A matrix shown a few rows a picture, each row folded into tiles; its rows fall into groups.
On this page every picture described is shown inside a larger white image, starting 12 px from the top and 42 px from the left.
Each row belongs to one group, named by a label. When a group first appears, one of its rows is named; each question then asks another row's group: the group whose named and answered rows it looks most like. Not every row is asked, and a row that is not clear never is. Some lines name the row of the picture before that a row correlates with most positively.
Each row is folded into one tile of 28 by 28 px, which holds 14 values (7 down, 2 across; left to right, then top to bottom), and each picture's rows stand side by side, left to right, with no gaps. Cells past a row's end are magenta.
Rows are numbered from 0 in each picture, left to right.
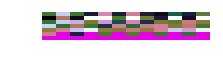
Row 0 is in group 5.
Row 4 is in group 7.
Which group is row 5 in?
7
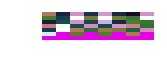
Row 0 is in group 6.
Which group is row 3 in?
7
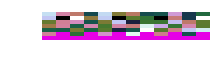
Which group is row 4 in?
5
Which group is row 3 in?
6
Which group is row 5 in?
7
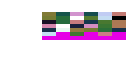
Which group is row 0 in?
6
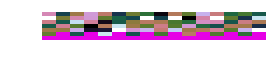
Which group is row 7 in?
7
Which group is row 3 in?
7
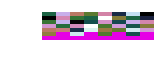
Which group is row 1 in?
6
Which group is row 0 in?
5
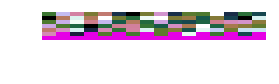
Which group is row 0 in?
5
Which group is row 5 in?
6
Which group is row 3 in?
7
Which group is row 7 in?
7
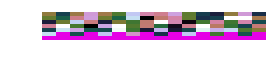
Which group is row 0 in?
6
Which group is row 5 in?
6
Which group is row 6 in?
7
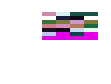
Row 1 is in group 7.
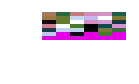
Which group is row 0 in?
6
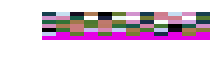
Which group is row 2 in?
7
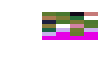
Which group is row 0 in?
6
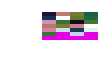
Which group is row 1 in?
6
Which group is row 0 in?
7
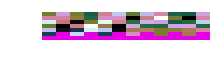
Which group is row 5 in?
5
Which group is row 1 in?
6
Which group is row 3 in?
5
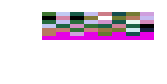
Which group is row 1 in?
5
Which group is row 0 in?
5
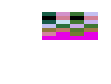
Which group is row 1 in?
5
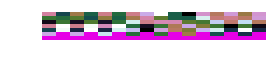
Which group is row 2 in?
6
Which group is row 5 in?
7
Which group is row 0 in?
6
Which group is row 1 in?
6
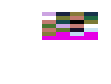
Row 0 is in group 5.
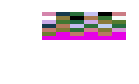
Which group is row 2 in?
7
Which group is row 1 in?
5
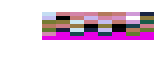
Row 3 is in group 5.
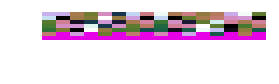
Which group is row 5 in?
6
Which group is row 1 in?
6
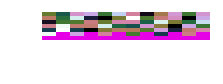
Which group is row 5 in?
5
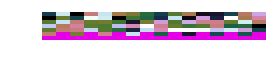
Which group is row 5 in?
7
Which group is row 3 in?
6
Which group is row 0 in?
5
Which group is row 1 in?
7
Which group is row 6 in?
7
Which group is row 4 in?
7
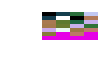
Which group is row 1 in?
5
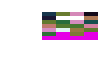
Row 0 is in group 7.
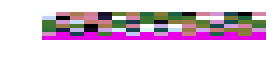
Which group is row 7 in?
7
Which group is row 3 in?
6
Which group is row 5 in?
7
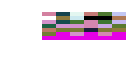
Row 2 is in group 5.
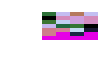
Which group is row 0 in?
5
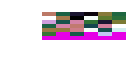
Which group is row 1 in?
7
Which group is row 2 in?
6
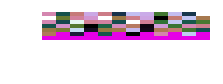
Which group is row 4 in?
5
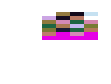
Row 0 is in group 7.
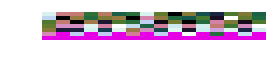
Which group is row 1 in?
6
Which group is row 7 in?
6
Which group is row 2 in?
6
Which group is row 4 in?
6
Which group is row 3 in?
5
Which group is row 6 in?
7
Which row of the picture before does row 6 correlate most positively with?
1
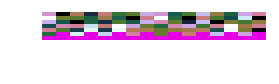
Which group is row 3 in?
5
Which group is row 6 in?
6
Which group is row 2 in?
6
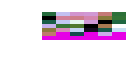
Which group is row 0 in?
5
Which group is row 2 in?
6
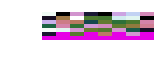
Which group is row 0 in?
7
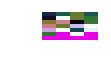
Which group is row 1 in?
6
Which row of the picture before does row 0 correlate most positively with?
2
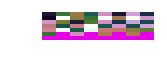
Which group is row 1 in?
6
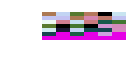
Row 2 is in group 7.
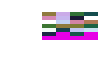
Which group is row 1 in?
7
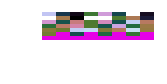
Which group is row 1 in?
7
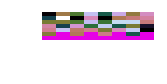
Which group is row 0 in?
7
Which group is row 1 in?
5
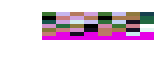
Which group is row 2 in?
5
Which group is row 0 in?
5
